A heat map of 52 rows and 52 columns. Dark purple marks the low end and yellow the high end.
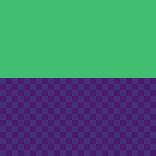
The table splits into 2 rows of 1 panel. Panel 1,1: high, flat. Panel 2,1: very low, checkered, faint in contrast.
